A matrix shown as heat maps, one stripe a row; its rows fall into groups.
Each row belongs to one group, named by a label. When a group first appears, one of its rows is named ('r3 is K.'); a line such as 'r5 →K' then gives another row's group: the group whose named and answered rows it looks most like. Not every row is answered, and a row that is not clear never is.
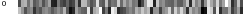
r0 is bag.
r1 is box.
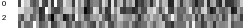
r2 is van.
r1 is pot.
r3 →bag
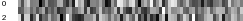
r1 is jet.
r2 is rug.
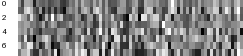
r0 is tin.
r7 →pot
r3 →jet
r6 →pot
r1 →tin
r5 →bag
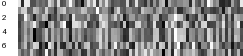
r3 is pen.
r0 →rug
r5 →box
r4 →box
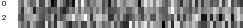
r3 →box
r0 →van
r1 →tin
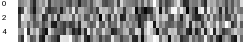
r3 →bag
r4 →rug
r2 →pot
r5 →pot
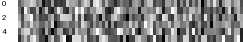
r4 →van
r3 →tin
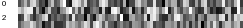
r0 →pen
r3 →tin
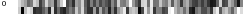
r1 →tin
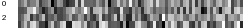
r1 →tin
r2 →jet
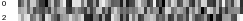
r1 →box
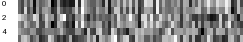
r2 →van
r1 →bag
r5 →rug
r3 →van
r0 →bag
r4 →box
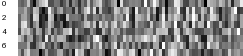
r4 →pot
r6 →jet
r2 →rug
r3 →rug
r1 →rug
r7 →van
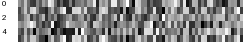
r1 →pen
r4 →bag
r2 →jet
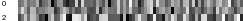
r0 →bag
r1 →bag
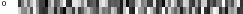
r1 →rug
